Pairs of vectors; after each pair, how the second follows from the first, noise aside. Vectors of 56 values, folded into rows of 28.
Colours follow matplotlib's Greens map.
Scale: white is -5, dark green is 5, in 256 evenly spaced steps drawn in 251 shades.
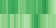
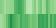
reversed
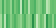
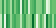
scaled up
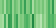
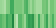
shuffled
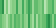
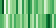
scaled up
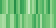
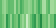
reversed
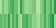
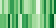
scaled up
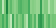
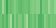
shrunk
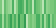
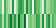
scaled up
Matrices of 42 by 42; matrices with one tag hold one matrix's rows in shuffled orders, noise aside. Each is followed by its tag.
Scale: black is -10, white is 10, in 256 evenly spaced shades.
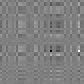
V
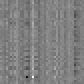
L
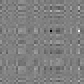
V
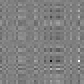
V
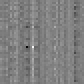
L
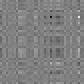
V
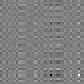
V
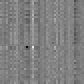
L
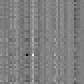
L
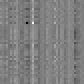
L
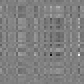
V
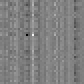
L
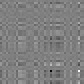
V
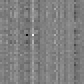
L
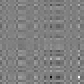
V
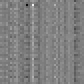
L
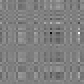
V
